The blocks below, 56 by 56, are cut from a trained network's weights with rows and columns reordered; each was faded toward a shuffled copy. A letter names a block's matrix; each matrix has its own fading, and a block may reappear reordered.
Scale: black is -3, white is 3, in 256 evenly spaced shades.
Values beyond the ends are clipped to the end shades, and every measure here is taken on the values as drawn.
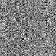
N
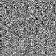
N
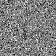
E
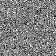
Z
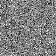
Z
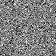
E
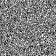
E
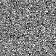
E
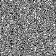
E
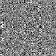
N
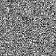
N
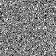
Z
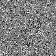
E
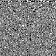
Z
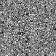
Z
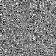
Z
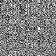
N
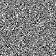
Z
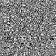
N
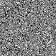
E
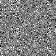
Z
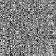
N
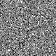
E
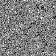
E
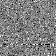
Z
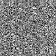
N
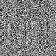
N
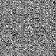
N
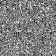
Z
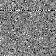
Z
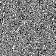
E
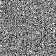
Z
